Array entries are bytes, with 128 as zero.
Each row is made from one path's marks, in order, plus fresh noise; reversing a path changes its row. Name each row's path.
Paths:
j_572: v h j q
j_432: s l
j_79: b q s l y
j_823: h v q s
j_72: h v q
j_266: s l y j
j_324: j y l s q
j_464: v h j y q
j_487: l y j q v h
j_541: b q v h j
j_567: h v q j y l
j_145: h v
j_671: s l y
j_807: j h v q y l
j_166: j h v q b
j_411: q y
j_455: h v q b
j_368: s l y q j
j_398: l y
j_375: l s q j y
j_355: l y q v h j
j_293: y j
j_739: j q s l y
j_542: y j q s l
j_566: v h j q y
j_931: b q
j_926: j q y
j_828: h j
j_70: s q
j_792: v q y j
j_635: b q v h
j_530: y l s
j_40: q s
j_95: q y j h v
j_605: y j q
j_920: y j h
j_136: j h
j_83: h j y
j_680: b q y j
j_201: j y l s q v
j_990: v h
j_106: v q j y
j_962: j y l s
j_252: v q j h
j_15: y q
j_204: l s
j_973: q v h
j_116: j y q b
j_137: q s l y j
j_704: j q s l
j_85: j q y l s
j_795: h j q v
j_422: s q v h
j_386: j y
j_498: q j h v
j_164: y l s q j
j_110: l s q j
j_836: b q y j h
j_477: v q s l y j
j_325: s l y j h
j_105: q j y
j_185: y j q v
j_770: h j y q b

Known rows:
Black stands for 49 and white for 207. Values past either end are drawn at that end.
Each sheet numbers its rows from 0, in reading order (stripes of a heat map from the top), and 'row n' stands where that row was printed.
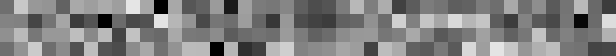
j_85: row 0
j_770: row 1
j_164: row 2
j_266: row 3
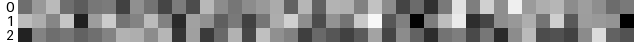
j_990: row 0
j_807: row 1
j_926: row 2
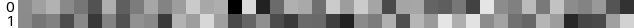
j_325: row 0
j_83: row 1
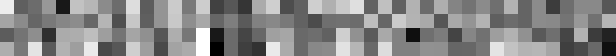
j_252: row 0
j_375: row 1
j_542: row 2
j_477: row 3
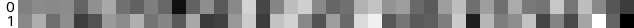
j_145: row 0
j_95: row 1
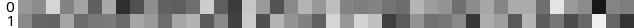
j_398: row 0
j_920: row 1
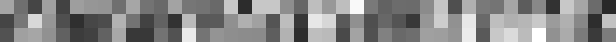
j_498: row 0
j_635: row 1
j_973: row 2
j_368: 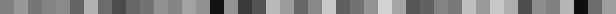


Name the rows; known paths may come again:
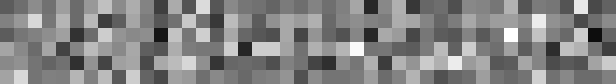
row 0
j_605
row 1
j_398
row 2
j_185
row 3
j_498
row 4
j_83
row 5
j_164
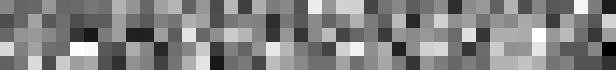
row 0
j_920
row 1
j_572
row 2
j_422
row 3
j_823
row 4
j_739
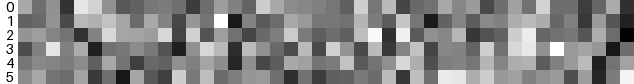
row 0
j_40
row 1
j_542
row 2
j_792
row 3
j_487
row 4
j_368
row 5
j_464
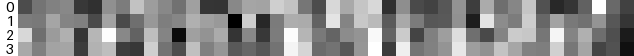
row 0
j_836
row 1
j_325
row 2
j_72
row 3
j_455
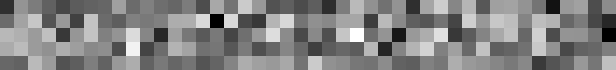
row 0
j_566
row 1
j_266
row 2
j_807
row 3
j_324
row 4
j_931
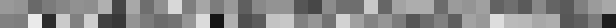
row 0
j_375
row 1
j_137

